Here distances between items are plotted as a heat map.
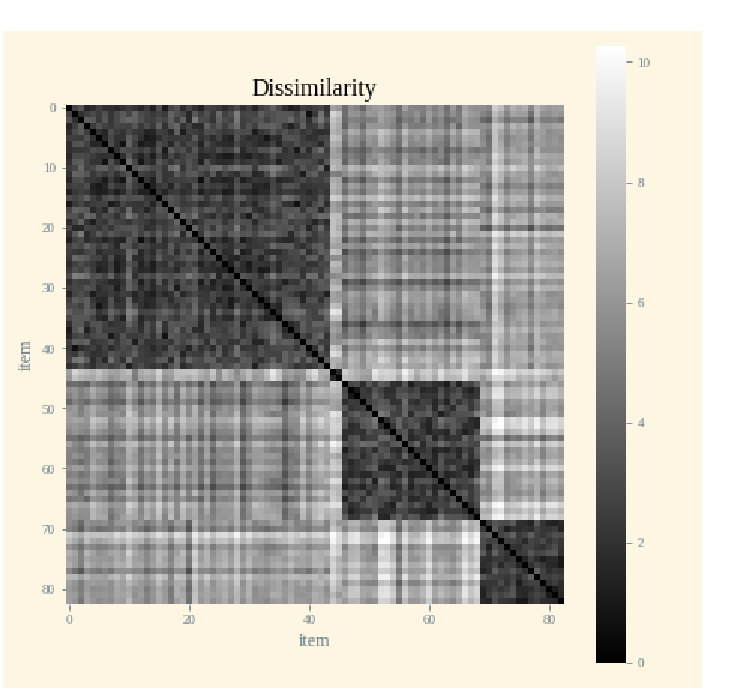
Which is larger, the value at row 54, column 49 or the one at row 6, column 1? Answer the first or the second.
the second
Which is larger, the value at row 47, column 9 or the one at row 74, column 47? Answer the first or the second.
the second
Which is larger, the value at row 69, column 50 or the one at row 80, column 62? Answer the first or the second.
the second
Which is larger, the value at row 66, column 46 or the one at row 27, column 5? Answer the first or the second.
the first
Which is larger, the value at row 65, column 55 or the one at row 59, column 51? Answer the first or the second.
the second
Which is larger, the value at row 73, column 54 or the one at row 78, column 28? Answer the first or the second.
the second
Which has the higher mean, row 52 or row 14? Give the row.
52
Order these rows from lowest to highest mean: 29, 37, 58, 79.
29, 37, 58, 79
